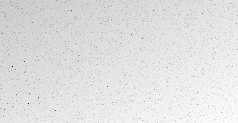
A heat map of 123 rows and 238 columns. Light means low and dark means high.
No regular stripes run through it. The ninth with the lowest average is the bottom right. Values rise toward the top left. Neither half mirrors the other.
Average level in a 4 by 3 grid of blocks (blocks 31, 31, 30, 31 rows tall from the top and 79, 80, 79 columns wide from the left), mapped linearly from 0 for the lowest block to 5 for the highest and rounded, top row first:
543
432
321
210
